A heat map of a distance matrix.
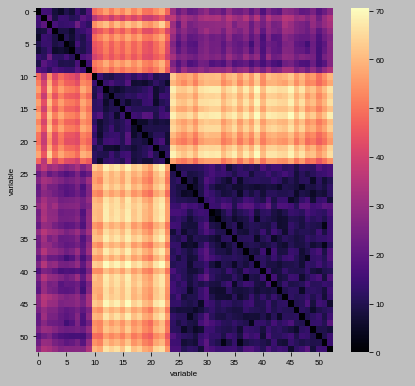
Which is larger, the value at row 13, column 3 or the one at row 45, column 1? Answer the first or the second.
the first
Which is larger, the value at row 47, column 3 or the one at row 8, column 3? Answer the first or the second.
the first
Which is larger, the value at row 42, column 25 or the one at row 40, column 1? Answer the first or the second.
the second
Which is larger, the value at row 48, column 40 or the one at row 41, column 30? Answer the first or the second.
the second
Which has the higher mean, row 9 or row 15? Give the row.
15
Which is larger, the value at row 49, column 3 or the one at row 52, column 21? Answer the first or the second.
the second
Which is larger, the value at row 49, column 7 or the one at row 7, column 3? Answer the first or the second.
the first
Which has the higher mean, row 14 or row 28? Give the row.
14
